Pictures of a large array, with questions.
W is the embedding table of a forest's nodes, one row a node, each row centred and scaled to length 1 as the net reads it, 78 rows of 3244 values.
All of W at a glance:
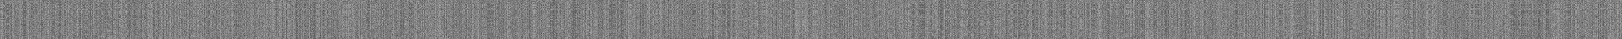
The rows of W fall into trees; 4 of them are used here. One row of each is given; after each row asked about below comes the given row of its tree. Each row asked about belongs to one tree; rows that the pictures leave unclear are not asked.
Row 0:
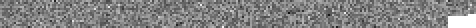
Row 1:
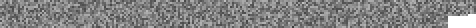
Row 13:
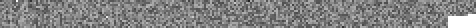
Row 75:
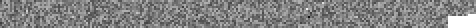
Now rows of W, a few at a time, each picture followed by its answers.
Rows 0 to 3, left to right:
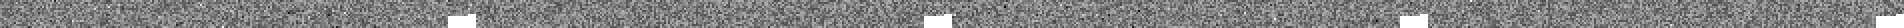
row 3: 13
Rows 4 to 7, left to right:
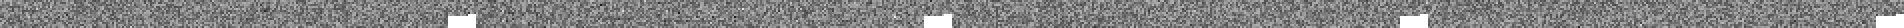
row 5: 75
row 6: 75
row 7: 13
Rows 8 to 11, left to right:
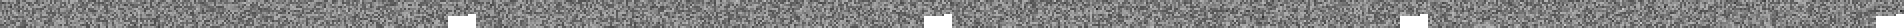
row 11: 1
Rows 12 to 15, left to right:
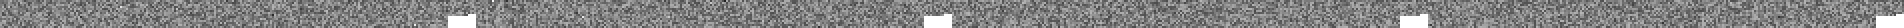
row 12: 1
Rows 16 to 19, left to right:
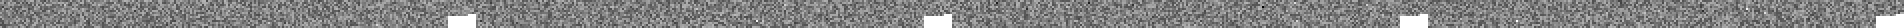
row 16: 75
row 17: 13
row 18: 13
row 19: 0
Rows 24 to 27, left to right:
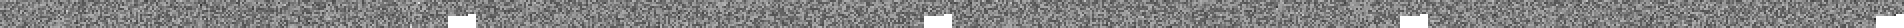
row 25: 1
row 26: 1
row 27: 1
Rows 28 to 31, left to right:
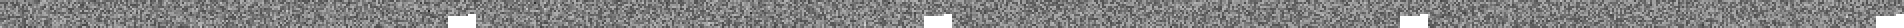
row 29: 13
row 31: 75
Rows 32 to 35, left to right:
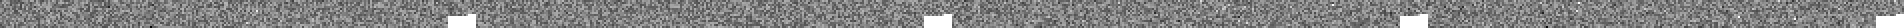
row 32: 75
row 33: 13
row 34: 13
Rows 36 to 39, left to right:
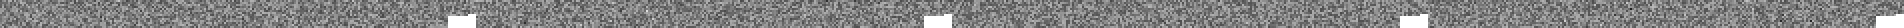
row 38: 13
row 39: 0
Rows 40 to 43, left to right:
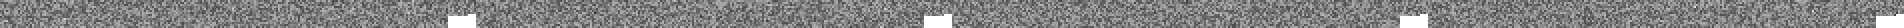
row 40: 1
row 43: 1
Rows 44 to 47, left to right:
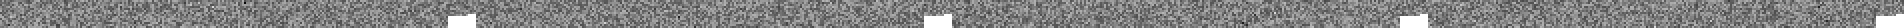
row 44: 0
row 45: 1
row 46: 75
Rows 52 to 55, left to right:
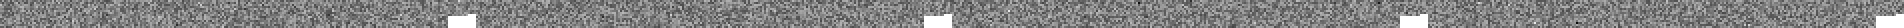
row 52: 0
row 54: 1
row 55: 13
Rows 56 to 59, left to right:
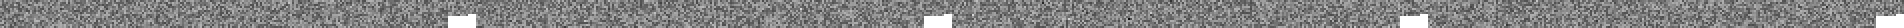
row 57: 0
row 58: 13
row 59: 1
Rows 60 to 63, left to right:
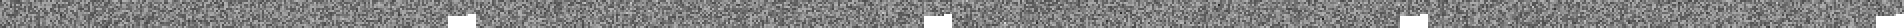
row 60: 75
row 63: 75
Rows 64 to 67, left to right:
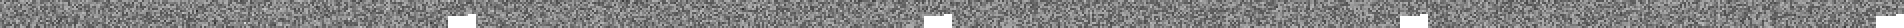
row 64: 75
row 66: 1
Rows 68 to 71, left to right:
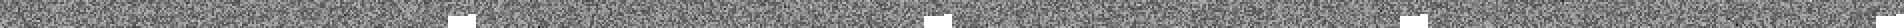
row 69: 13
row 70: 1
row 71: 1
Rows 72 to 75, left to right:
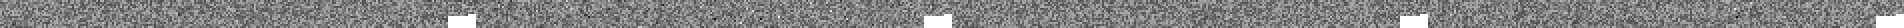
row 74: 1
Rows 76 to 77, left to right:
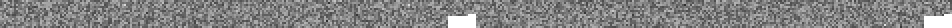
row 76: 75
